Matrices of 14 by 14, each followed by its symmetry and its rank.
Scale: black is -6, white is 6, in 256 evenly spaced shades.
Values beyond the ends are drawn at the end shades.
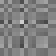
symmetric, rank one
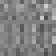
neither, rank three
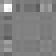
symmetric, rank one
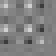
symmetric, rank one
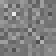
symmetric, rank three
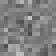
neither, rank three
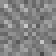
symmetric, rank three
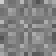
symmetric, rank three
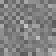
symmetric, rank three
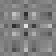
symmetric, rank one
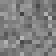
neither, rank three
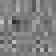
neither, rank three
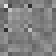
symmetric, rank three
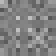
symmetric, rank three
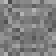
neither, rank three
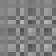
symmetric, rank one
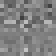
neither, rank three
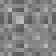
symmetric, rank three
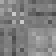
symmetric, rank three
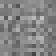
neither, rank three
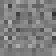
neither, rank three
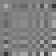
symmetric, rank one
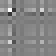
symmetric, rank one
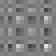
symmetric, rank one
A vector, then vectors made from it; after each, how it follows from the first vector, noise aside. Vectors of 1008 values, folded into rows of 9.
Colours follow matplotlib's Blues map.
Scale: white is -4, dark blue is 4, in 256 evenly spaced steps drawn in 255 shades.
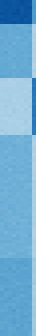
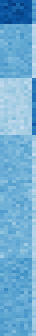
copied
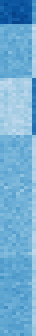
copied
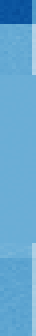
partly zeroed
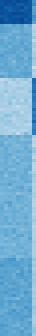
copied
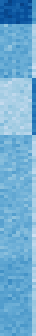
copied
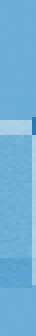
partly zeroed
